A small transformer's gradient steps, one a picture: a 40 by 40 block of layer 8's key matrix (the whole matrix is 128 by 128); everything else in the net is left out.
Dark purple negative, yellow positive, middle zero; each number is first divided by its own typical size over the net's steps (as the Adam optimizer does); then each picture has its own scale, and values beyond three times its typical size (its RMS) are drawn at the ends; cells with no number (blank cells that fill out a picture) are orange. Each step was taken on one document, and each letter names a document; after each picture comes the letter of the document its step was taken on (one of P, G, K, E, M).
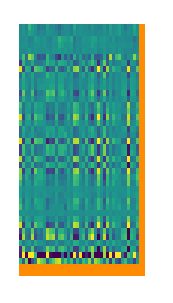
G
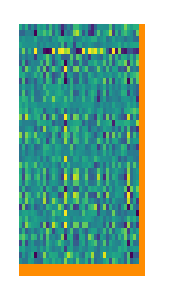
G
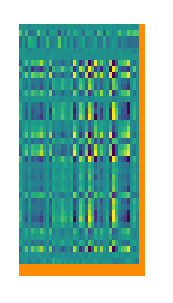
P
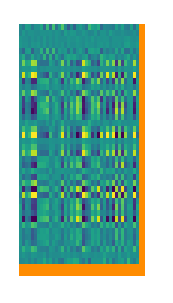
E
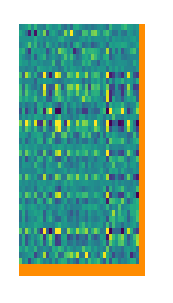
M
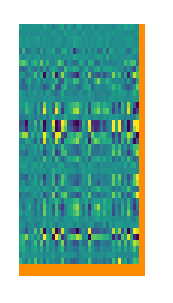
M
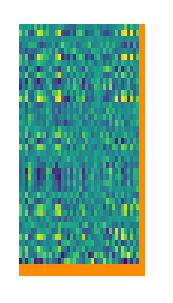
P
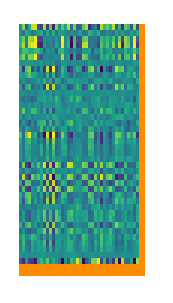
E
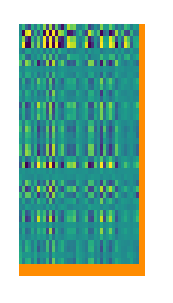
E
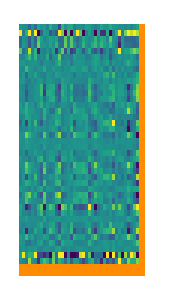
M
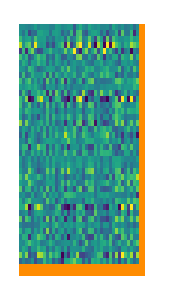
P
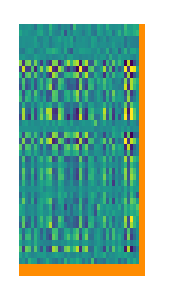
G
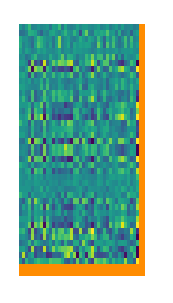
G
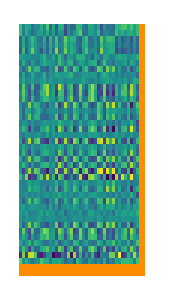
G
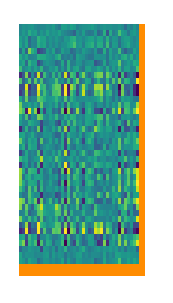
P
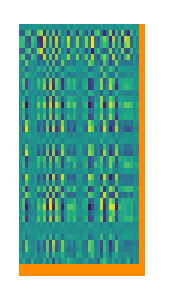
E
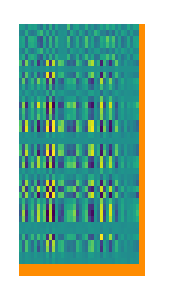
E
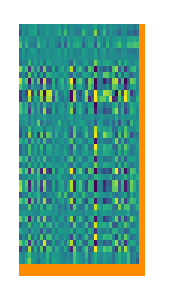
P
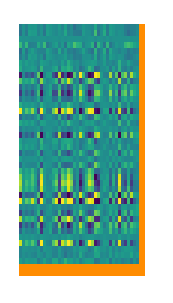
P
